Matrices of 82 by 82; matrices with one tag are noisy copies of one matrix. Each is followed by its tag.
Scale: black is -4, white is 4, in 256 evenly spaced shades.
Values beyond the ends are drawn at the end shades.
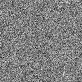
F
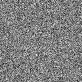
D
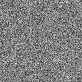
F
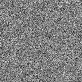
F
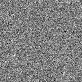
F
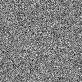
D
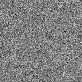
F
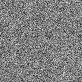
F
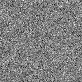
F
